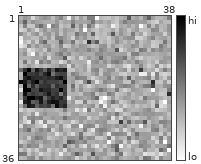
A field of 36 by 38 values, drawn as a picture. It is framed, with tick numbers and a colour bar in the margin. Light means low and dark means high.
Roughest part: middle left. Histogram: skewed, a long tail of high values. Stripes: none. Odd patch: higher, in the middle left. Ninth with the highest average: middle left. Average level on the scale: 40%.
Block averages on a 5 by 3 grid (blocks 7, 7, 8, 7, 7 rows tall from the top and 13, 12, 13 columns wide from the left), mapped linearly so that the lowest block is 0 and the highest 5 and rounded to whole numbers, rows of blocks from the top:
000 / 100 / 500 / 100 / 000
